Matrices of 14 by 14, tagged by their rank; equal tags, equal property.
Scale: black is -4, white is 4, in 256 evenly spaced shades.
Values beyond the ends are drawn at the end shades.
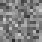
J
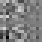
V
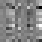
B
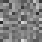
V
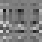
B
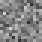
J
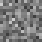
J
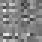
V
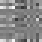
B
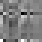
B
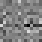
V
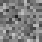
J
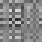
B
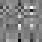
B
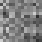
V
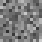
J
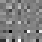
B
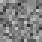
J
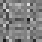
V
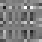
B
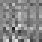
V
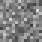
J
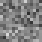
J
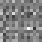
V
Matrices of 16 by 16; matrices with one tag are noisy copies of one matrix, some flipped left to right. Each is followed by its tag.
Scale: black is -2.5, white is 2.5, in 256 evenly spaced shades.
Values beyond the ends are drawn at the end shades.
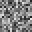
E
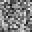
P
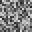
E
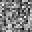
P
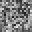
P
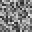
E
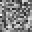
P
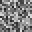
E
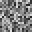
E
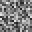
E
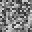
P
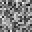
E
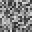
E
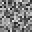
E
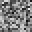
P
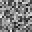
E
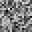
E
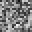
P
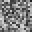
P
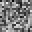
P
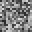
P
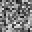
P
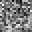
P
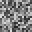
E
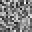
E
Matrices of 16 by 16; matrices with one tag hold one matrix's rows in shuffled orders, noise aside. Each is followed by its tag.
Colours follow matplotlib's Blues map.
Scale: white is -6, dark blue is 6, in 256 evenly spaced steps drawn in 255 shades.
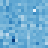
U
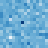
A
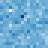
A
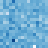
U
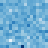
A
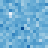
A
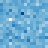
A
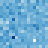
U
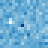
A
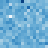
A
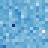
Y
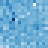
U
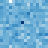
A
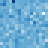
Y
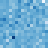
Y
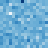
A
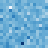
A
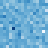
Y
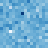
A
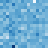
U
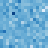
Y
